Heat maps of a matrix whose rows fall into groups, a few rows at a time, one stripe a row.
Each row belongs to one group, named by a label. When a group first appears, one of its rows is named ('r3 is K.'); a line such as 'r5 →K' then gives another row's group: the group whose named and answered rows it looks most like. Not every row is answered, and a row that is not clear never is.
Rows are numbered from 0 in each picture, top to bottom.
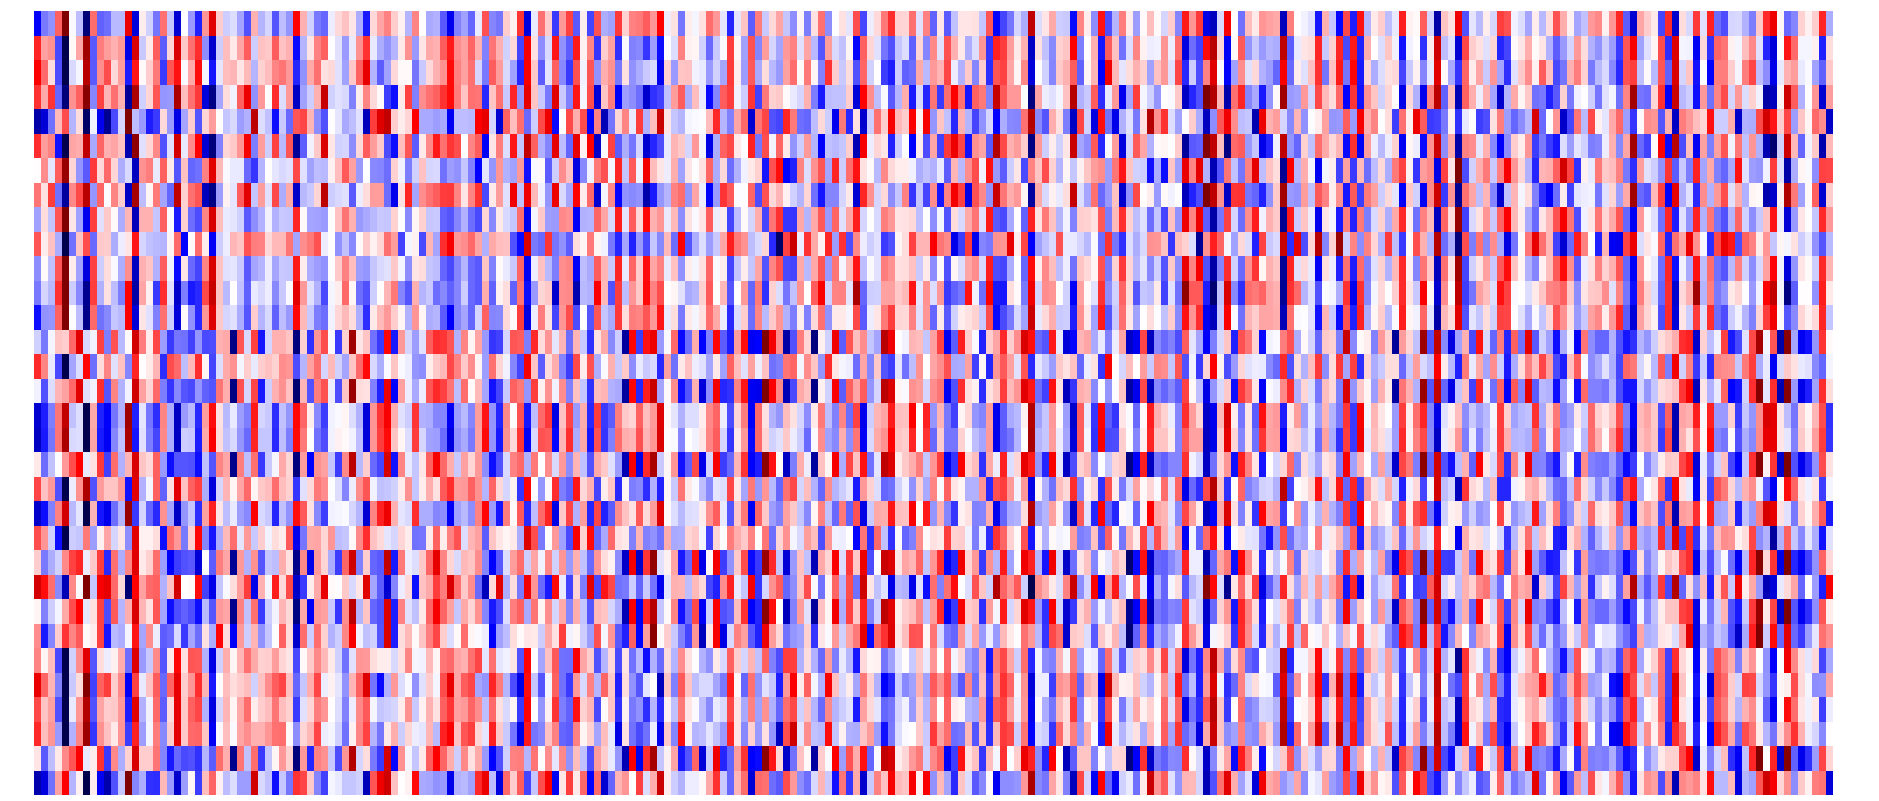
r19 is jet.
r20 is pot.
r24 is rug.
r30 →rug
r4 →pot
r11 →pot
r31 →pot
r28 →jet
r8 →pot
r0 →pot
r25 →rug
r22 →rug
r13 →rug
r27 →jet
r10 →pot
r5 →jet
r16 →pot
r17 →pot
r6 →pot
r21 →jet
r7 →jet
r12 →pot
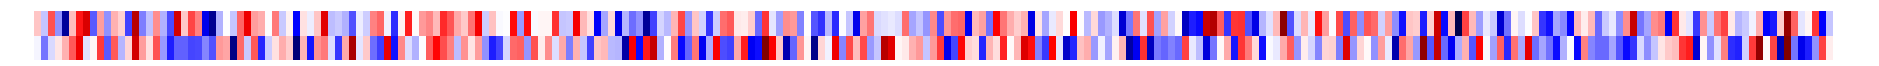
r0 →jet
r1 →rug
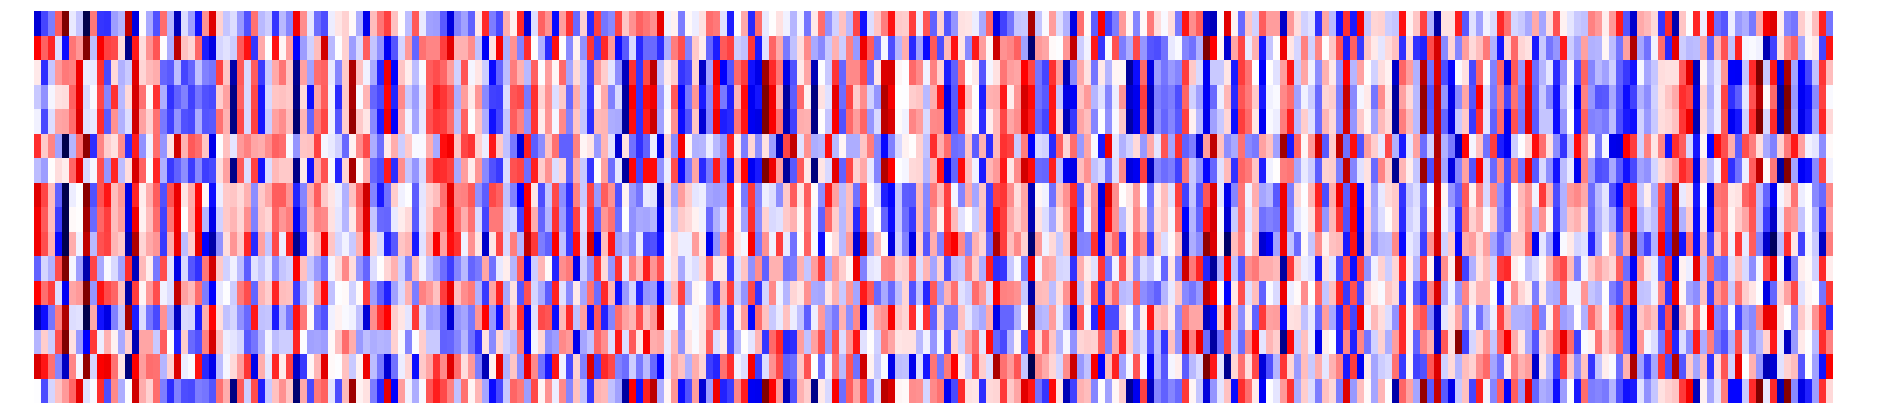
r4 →rug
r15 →rug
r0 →pot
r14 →jet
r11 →jet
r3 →rug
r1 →jet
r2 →rug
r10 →pot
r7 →jet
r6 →rug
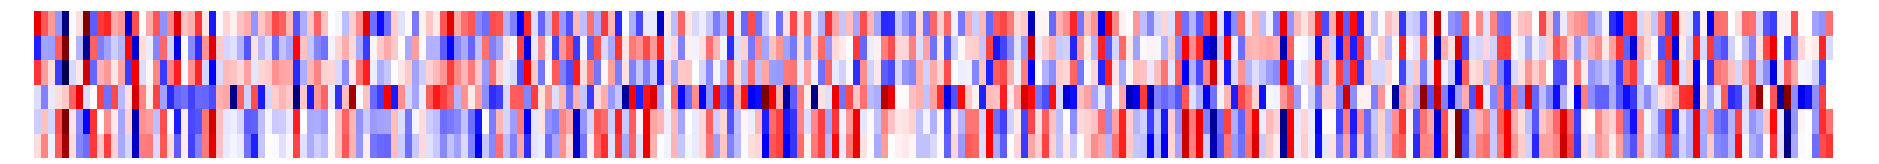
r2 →jet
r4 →pot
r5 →pot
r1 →pot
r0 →jet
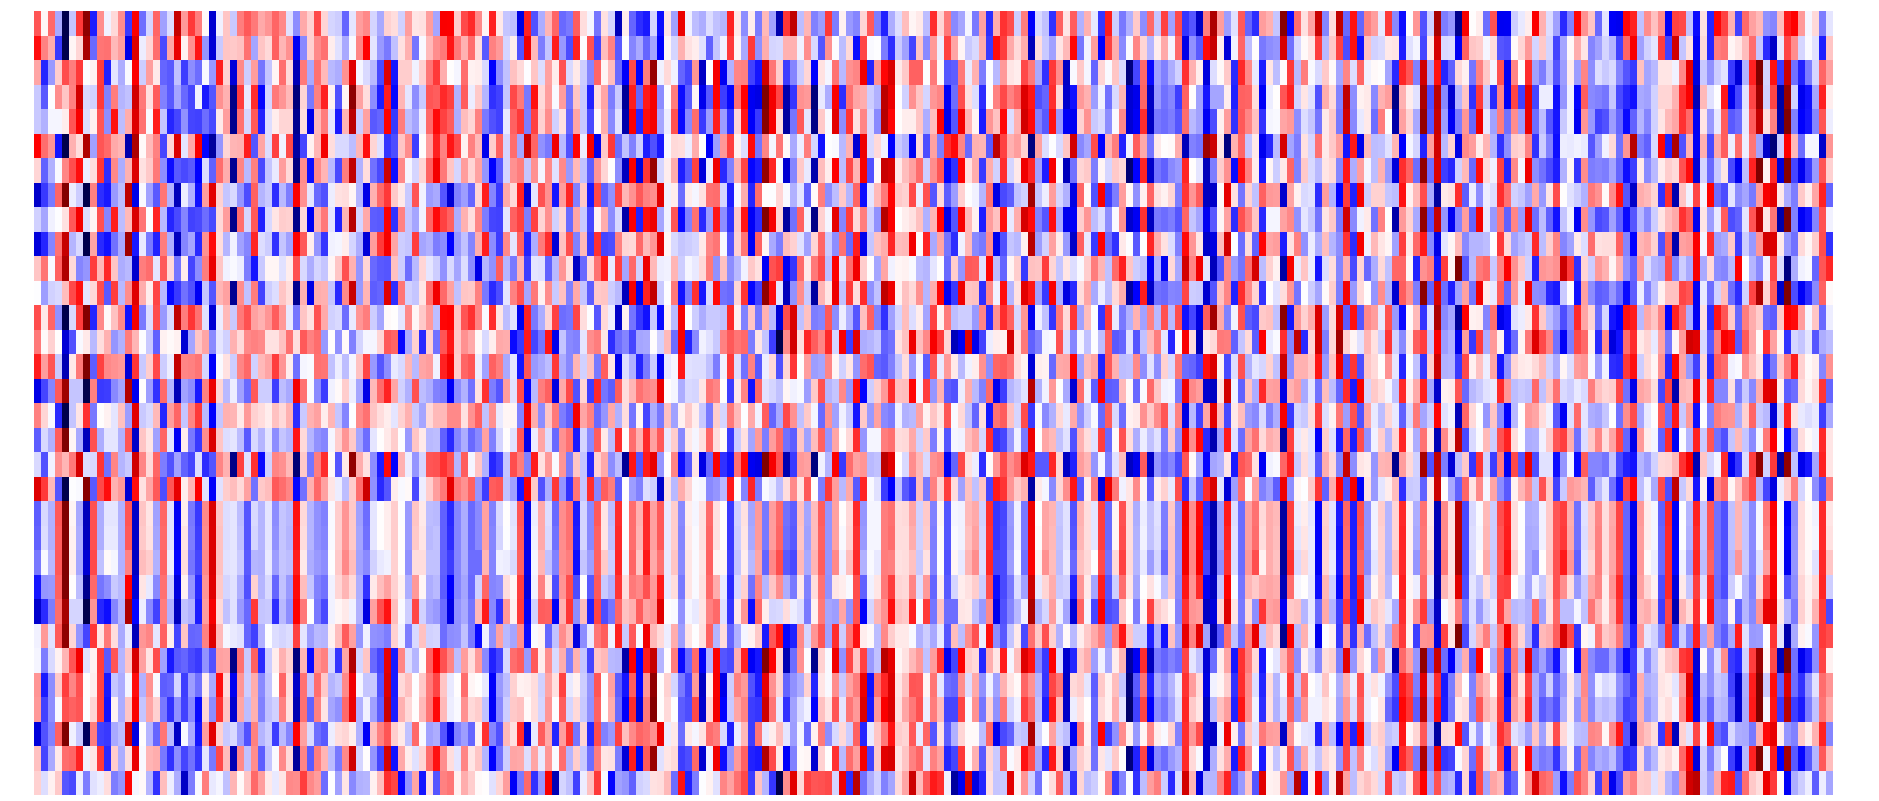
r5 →jet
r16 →jet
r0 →jet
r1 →jet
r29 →pot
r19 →jet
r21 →pot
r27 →rug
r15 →pot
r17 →pot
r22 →pot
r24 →pot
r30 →rug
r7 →pot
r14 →jet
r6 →rug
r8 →rug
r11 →rug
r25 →pot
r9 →pot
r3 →rug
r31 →pot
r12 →jet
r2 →rug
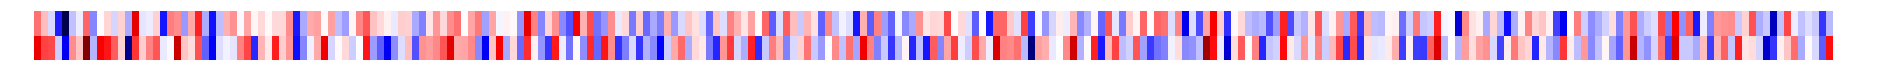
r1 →jet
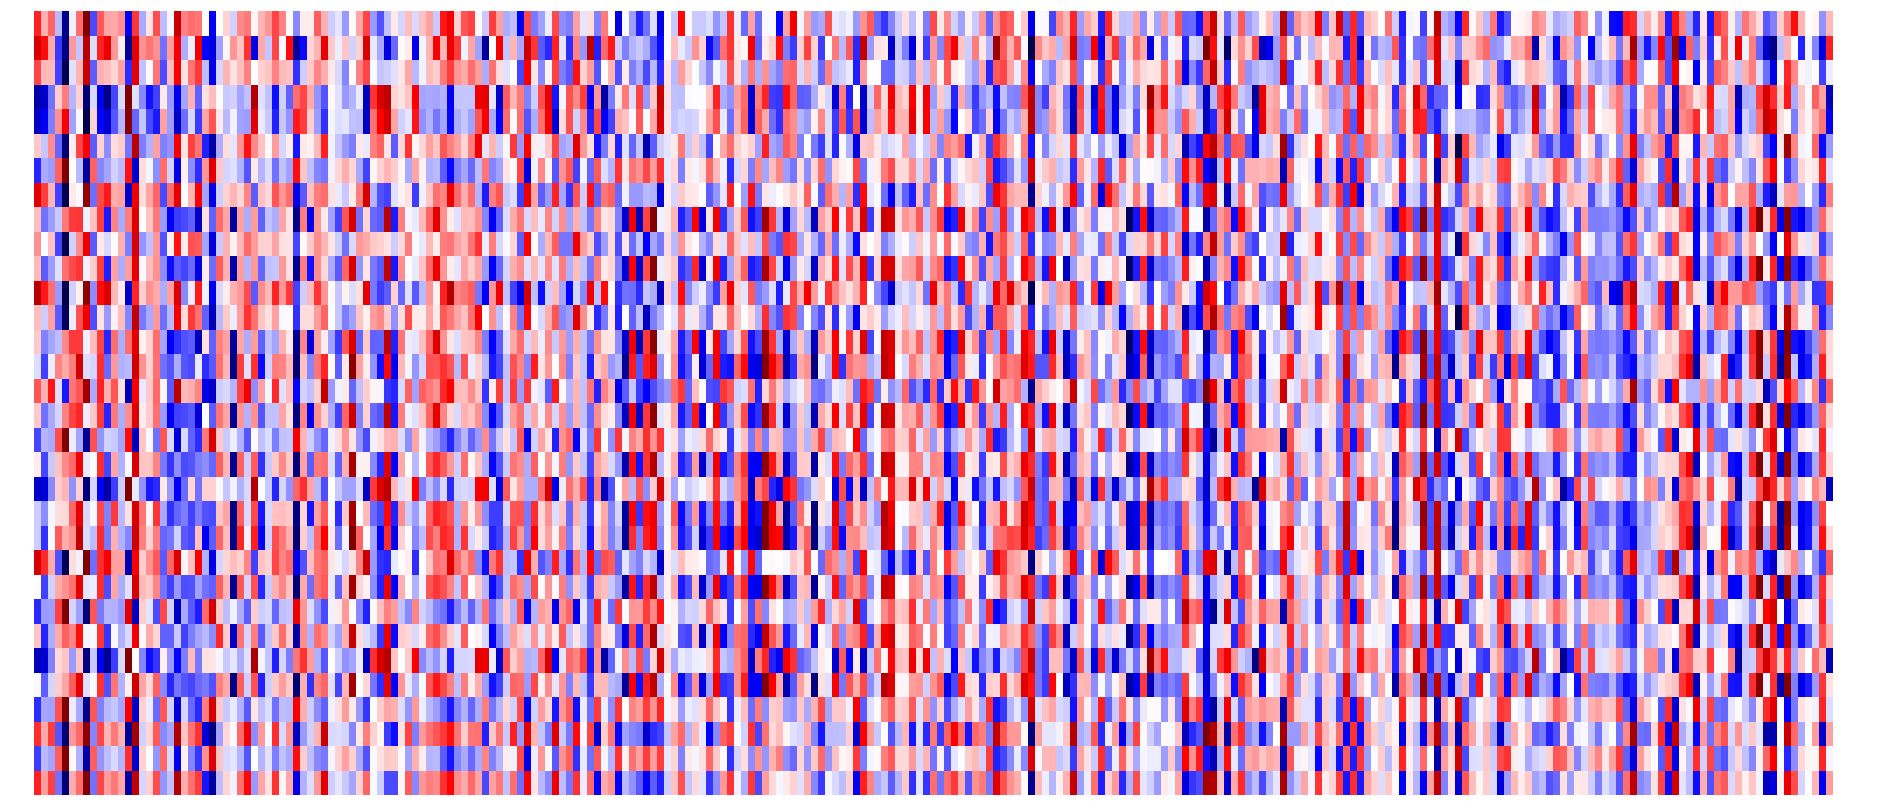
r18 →rug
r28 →pot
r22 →jet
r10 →rug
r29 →jet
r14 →rug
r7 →jet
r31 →jet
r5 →jet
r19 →pot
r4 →pot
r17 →pot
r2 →jet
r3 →pot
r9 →jet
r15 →jet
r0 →jet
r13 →rug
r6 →pot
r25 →rug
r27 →rug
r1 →jet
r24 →pot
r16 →rug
